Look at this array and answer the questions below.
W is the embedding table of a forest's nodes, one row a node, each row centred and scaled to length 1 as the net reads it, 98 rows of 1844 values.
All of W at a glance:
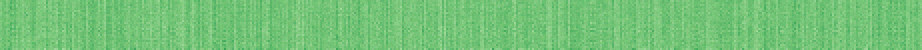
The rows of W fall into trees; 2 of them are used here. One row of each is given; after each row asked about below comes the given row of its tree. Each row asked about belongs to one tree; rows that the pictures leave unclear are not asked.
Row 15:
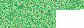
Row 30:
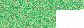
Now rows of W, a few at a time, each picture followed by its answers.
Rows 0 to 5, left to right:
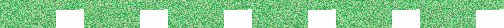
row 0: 15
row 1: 30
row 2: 15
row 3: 15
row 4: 15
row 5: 30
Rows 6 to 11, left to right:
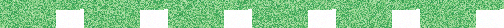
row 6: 15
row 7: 15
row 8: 15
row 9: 30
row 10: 15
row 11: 30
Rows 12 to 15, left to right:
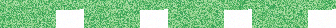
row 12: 30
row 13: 30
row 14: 15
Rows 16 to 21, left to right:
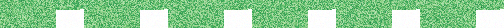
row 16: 15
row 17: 15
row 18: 15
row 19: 30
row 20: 15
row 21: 30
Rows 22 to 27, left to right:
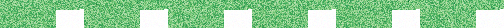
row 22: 30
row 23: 15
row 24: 15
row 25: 30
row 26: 30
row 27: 30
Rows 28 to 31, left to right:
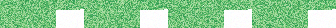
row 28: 15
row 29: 15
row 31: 15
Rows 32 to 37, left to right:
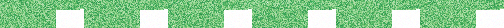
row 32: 15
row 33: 15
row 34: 30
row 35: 30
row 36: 15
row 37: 15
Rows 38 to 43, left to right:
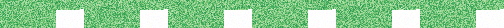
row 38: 30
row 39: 30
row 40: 15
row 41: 15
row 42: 30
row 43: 30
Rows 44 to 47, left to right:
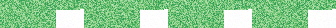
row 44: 15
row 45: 15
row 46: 15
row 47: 15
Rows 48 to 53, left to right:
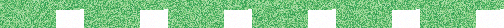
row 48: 15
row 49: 30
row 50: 15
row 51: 30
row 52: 30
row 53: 30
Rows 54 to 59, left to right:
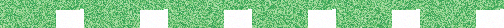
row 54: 15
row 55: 30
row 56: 15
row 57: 15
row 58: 15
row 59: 15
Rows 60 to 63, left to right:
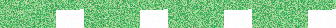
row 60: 30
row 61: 30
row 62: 30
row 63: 30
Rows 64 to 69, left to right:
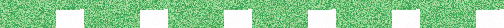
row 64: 15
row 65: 30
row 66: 15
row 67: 15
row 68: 15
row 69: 30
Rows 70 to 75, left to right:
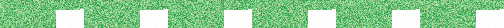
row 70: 15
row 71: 15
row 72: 15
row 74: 30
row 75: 30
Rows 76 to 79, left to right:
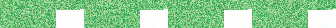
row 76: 15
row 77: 30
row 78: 30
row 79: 15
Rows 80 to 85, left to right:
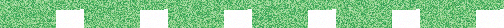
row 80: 30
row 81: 30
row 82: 30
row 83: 30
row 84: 15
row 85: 30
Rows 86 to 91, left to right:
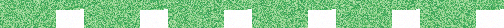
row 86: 15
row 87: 15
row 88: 30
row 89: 30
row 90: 15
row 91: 15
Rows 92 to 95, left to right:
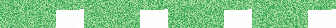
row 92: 30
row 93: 15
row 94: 30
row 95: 15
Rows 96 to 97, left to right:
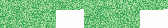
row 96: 30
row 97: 30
